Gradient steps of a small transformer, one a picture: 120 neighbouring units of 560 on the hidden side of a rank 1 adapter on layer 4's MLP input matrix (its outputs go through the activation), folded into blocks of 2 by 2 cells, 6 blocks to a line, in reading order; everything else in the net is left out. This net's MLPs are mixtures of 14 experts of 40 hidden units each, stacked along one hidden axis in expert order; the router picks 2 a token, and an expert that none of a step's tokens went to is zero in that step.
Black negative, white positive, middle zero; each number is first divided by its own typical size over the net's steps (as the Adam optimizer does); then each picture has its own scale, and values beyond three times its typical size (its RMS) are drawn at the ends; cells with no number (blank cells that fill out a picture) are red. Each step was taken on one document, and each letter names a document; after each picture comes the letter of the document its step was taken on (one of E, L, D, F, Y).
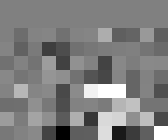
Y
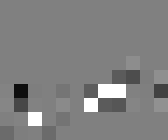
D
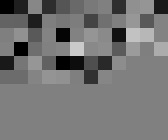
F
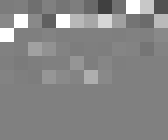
D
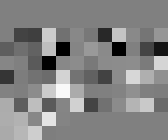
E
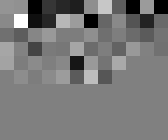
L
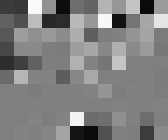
L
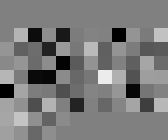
E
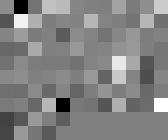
F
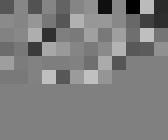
D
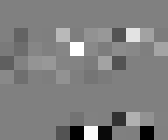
F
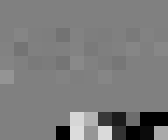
F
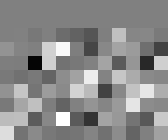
Y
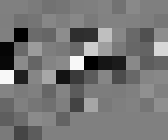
L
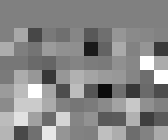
Y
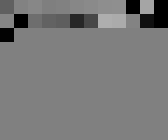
D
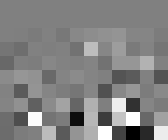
Y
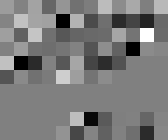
L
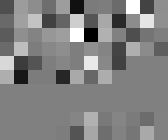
L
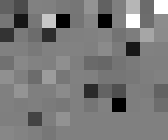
D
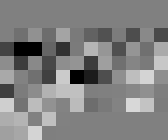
E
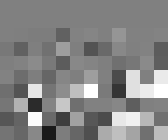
Y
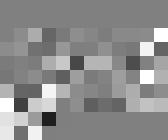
E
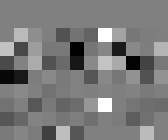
F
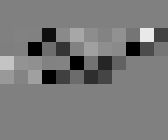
D
